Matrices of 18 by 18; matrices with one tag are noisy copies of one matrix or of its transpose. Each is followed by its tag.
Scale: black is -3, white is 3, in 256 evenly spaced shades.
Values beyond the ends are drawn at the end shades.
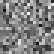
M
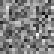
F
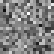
M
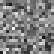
M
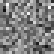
M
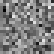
M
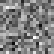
F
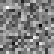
F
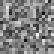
F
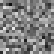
M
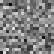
M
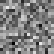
F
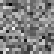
M
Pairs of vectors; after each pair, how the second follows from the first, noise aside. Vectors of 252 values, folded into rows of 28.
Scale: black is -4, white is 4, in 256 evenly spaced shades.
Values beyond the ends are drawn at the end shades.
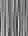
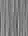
shrunk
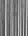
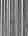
reversed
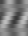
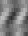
reversed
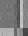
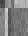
reversed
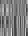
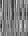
reversed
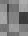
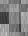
reversed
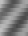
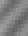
shrunk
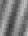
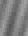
shrunk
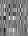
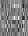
reversed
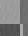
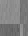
shrunk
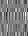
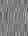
shrunk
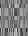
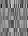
reversed
